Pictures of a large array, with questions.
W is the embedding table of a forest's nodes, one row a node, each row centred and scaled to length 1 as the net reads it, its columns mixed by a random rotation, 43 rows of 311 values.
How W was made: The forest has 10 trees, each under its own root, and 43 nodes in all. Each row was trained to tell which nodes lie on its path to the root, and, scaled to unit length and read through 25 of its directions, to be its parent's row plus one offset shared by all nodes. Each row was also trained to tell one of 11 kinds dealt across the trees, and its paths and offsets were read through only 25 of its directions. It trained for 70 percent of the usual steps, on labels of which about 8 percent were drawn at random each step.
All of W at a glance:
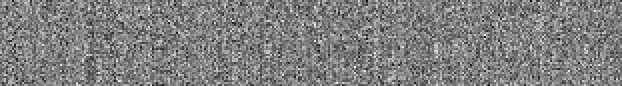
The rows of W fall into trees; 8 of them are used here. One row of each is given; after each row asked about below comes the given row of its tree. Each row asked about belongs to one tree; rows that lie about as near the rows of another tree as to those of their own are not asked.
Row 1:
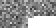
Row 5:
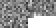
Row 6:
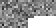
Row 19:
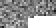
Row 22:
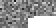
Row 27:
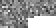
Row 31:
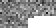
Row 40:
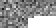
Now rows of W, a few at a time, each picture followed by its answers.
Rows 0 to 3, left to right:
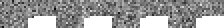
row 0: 31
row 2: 1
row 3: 27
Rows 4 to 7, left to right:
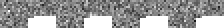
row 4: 27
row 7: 27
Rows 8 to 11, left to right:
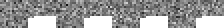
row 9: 40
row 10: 19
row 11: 5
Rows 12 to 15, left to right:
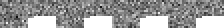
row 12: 1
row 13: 27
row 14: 19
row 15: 40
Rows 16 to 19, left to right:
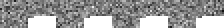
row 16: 5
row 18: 1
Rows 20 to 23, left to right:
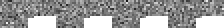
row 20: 27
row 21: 40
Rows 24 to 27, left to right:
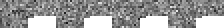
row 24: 6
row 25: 22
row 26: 6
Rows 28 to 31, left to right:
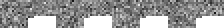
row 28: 6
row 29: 1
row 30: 19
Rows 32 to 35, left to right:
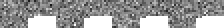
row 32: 5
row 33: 40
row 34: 19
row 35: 31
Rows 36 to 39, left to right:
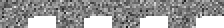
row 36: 40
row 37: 5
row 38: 22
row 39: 1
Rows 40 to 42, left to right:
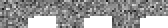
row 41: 19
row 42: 6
